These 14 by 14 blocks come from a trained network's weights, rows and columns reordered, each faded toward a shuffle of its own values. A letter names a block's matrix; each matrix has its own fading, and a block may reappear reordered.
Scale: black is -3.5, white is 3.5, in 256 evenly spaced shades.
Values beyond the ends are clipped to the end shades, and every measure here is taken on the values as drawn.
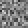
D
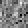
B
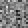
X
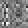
B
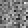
X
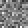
D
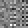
B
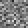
D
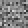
X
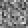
D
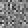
D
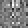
B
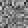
D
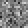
X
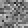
D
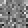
D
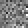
D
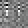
B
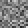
D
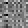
B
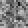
X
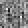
X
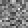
D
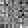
B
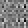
B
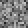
X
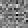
B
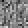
X
